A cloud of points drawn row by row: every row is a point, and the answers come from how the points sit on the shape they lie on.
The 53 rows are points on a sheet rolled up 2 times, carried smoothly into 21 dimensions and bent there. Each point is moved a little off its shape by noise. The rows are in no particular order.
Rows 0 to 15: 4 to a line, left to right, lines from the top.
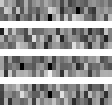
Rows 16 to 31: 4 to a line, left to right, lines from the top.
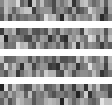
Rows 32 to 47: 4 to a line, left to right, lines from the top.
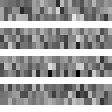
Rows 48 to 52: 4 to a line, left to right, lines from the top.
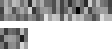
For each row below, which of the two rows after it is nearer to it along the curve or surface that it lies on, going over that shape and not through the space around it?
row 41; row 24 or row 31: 31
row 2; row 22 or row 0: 0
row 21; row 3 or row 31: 31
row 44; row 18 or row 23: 18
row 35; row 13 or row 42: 42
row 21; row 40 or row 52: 40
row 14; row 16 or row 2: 16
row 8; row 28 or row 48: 28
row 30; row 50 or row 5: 50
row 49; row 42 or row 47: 42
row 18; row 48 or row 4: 48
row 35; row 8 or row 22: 22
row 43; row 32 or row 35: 32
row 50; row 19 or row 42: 19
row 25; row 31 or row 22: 31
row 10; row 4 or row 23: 4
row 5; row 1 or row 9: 9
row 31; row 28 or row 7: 28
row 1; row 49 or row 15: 49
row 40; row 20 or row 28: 20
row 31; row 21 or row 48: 21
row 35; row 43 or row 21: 43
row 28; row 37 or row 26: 26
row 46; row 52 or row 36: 36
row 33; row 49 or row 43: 43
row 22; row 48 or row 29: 48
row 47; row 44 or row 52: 44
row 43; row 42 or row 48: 48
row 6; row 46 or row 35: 46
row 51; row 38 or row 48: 38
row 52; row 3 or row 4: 4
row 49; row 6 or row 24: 6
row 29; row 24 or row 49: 49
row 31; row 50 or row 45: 45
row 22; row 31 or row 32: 31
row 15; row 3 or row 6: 6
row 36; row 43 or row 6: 43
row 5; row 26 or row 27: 27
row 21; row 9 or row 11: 11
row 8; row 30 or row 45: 30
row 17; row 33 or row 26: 26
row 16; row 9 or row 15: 15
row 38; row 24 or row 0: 0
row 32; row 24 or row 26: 26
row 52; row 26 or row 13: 13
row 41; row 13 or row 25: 25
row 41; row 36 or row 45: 36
